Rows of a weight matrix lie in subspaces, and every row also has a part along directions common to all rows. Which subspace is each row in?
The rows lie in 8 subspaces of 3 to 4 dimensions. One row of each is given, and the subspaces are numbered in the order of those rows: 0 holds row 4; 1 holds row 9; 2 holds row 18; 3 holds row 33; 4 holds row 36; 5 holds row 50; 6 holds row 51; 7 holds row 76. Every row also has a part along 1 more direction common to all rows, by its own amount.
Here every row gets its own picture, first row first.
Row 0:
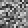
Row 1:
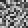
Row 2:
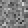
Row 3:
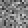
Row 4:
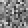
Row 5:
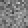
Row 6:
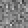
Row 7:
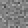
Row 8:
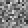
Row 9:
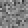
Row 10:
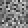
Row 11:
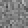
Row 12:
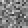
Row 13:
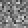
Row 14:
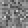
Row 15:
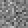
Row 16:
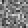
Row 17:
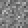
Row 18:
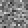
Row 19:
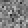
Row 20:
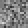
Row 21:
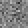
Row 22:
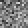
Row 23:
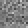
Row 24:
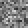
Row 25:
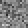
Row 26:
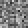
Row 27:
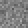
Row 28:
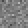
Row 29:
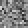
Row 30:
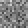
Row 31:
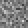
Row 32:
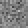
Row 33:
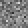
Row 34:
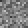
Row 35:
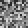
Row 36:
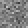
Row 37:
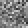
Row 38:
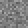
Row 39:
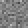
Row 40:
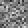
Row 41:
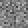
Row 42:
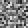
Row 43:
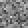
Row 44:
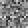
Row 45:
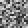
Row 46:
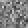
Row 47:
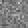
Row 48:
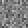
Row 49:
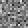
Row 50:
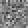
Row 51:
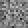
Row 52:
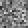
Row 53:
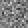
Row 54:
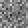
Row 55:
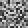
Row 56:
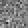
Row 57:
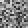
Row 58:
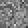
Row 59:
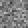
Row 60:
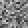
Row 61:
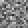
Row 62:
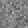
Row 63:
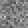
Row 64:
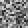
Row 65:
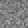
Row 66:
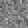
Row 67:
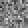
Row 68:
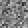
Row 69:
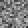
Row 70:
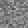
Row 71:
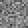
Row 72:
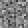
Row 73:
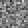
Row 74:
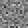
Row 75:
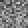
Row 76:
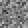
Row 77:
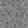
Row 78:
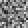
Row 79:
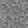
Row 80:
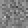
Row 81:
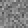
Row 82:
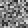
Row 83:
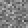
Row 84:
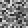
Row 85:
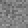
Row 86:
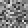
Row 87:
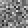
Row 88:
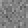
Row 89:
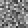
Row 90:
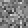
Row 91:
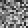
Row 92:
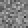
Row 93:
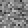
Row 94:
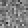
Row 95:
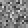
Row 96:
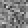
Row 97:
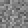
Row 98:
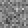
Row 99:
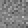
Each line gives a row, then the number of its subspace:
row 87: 4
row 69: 5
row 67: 1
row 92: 5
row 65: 1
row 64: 0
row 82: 4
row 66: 1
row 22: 0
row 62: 3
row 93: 2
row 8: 4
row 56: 0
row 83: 5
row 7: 6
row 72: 0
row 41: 6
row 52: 2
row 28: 2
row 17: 7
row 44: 6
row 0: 0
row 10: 4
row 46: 3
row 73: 1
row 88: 3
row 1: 6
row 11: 1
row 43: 7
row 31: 7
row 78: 7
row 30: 3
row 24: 1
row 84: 3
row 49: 2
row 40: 3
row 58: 0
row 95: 3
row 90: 3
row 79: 6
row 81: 7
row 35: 1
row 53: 7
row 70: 1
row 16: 5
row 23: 4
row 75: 3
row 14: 6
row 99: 4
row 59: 2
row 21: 5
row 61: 2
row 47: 5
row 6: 1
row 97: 4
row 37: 4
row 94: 0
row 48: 5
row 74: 6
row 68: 7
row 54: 3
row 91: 1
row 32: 5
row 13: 3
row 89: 4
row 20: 4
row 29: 2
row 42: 1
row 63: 6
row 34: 7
